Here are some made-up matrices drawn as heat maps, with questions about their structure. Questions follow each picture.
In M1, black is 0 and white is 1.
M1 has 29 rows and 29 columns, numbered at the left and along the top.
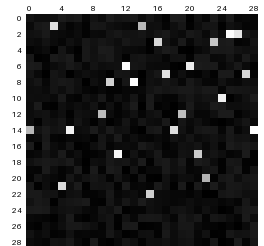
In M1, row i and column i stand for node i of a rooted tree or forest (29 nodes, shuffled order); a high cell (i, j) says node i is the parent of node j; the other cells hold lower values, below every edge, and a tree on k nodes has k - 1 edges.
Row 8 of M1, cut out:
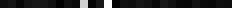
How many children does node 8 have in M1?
2
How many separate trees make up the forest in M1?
5
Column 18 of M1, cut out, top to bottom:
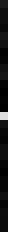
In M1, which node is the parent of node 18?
14
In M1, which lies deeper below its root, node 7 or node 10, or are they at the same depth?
node 10
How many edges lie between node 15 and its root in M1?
3
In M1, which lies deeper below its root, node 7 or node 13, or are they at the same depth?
node 13
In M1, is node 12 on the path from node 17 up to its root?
no
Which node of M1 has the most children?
14
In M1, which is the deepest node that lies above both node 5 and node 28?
14
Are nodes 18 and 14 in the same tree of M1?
yes
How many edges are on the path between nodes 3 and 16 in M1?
1
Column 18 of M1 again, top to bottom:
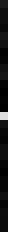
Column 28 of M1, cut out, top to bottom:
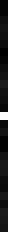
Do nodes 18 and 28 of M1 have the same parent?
yes
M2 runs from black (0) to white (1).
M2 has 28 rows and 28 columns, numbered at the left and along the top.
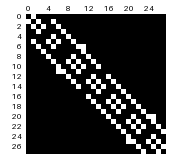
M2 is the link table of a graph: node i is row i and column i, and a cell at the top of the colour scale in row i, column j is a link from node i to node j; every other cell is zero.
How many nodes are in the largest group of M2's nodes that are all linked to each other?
3
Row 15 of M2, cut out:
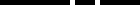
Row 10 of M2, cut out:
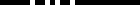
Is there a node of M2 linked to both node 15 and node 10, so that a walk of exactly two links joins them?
yes
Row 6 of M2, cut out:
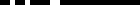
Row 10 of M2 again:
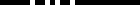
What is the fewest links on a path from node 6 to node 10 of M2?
1
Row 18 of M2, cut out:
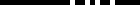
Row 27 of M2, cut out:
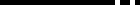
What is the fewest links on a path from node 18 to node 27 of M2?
3
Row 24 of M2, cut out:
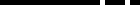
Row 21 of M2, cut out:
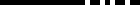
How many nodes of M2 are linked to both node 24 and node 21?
2
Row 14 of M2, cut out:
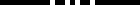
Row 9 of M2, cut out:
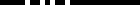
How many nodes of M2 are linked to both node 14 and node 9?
2
